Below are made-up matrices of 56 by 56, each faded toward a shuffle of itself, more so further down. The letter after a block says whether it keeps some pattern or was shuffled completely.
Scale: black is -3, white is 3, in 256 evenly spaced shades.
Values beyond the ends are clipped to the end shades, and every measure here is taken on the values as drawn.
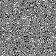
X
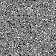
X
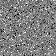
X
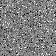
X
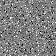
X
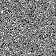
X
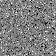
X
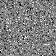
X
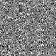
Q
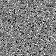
X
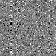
Q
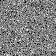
X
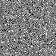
X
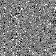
Q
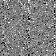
Q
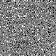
Q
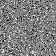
X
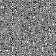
Q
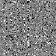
Q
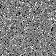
X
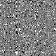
Q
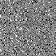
Q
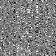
Q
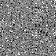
Q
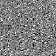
Q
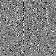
Q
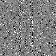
Q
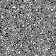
X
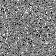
X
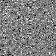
Q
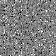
Q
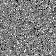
X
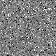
X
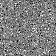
X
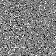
Q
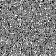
Q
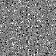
Q
